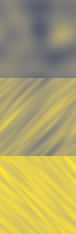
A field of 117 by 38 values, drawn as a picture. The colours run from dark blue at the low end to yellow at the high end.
The table splits into 3 rows of 1 panel. Panel 1,1: middling, smooth. Panel 2,1: high, slanting up to the right. Panel 3,1: very high, slanting down to the right, faint in contrast.
